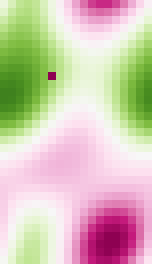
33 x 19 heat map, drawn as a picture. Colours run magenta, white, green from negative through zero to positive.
The bottom right is the ninth with the lowest average. On average the colour sits 50% of the way up the scale. There are no regular stripes. One lone cell stands out, far lower than its neighbours.
